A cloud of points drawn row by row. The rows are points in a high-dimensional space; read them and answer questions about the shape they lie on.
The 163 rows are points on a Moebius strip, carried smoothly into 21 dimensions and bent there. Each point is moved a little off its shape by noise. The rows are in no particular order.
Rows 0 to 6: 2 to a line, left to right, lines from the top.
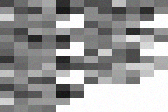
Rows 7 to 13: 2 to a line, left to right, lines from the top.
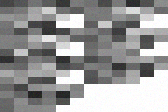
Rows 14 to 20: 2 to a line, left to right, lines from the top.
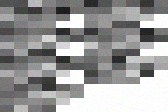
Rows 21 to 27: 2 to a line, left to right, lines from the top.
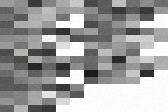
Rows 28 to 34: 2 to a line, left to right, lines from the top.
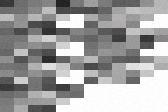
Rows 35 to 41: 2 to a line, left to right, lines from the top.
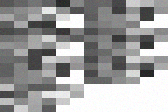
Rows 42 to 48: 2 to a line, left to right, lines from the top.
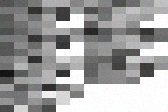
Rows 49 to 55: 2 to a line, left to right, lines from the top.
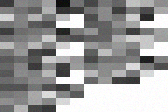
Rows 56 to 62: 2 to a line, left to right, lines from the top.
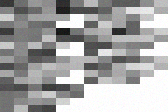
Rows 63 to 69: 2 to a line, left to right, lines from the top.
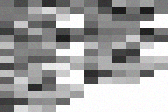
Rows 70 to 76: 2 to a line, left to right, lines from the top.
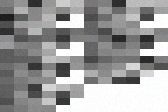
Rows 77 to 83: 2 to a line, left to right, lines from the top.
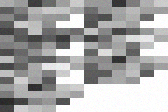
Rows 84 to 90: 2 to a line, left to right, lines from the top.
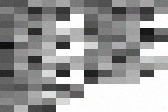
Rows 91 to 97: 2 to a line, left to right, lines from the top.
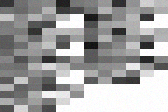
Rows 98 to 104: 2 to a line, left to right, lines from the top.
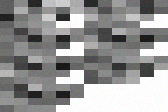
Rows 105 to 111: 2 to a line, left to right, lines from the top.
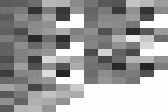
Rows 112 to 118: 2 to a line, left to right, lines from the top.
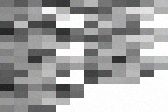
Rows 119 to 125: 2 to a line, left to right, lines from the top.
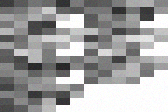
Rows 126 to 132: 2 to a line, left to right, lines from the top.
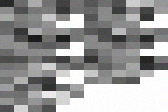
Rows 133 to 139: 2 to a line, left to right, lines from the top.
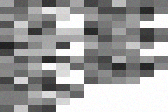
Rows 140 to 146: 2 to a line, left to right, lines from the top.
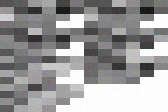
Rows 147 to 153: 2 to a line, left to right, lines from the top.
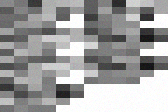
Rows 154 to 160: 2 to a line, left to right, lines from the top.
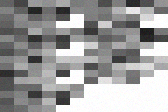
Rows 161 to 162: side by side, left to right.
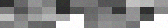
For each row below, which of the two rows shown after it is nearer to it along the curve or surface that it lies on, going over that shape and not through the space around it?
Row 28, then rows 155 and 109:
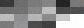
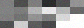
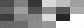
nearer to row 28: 155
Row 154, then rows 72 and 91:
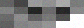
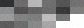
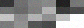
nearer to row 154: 72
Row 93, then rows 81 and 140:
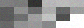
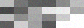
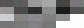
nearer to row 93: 81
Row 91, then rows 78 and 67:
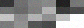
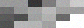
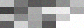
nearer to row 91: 67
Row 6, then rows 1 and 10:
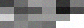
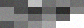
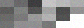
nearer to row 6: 1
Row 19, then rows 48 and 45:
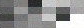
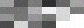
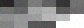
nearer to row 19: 48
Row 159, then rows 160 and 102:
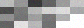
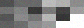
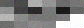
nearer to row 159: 160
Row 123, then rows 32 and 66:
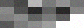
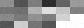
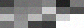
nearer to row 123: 66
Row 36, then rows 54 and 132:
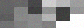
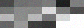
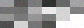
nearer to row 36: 132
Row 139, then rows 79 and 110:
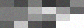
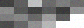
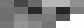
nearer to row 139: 79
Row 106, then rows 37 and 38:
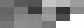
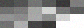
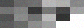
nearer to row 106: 38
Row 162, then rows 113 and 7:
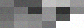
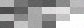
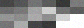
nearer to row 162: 113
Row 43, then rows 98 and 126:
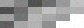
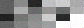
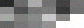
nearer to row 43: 98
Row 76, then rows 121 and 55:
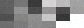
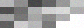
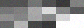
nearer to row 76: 121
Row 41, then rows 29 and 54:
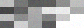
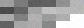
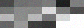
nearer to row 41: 29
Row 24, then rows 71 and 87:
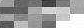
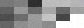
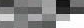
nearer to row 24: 71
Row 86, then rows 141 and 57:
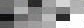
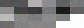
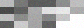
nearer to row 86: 57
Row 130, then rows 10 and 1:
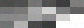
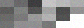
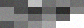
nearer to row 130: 1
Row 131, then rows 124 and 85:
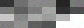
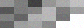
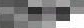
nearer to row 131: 85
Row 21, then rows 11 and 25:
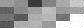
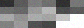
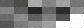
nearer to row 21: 25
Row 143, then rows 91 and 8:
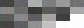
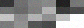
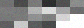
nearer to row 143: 91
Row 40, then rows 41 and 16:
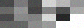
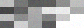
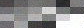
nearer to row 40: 41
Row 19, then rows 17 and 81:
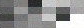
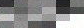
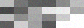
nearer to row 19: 81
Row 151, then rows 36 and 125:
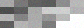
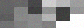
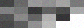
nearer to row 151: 36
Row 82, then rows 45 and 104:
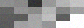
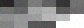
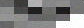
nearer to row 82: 104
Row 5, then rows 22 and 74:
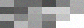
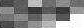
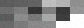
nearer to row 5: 74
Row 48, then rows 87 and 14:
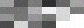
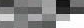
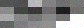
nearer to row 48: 87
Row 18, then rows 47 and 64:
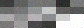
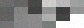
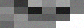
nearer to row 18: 64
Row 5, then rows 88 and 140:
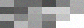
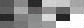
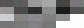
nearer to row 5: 88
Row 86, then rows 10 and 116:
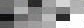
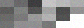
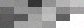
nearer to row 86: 116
